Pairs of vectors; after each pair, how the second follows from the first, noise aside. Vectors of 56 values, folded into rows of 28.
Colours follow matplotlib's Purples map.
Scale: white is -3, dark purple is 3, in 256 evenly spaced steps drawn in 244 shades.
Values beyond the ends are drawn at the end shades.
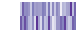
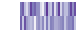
reversed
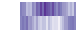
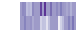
partly zeroed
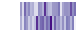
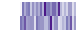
reversed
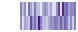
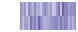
shrunk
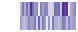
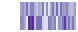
reversed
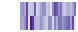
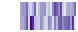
copied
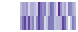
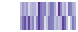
copied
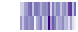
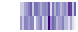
copied
